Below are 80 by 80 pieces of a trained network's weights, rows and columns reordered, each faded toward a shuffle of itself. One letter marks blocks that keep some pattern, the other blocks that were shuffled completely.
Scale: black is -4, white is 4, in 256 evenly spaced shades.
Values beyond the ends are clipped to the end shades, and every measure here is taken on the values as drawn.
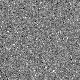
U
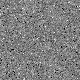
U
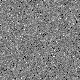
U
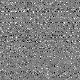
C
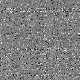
C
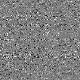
C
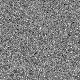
U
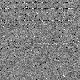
C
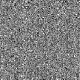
C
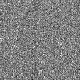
C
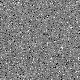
U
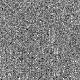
C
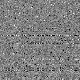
C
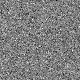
U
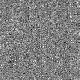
C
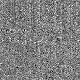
C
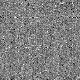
C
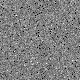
U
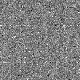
C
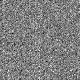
C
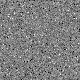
U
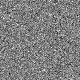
U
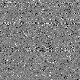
C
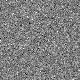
U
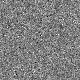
U
